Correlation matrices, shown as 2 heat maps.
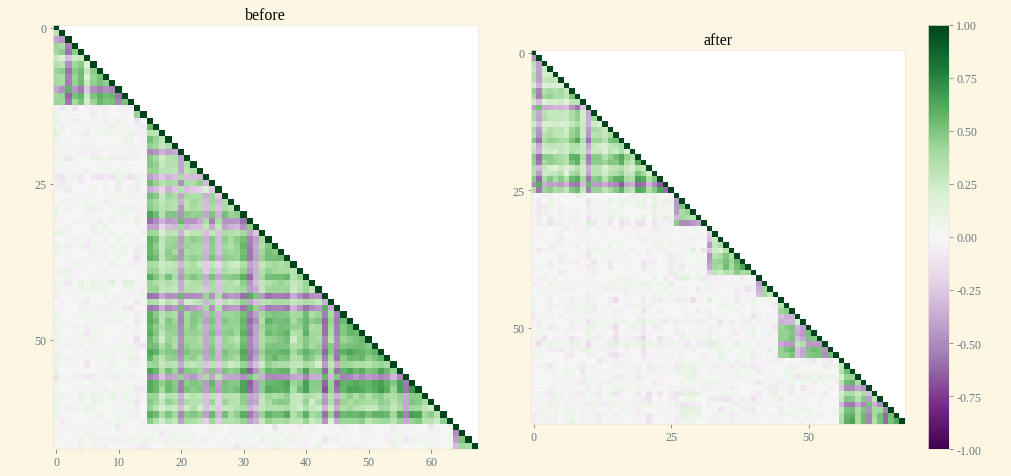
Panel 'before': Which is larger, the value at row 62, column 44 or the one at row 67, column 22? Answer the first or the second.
the first
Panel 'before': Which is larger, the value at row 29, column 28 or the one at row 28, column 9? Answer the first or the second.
the first
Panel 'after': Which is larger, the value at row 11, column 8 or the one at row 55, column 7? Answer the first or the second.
the first
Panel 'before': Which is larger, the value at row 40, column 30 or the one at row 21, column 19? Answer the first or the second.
the first
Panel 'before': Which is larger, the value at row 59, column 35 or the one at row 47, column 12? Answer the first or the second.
the first
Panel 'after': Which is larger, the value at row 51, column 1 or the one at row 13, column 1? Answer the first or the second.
the first
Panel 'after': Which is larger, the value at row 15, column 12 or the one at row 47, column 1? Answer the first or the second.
the first
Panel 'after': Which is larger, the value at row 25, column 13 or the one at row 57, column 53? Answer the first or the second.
the first
